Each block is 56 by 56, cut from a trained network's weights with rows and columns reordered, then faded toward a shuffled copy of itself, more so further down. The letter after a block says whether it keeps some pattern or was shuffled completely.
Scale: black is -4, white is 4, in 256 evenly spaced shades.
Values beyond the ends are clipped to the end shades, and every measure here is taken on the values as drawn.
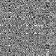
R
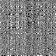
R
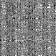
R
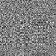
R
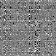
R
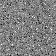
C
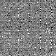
R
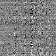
R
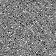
C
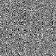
R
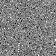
C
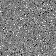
C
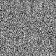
R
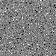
C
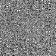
R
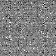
R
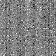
R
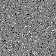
C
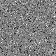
C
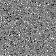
C
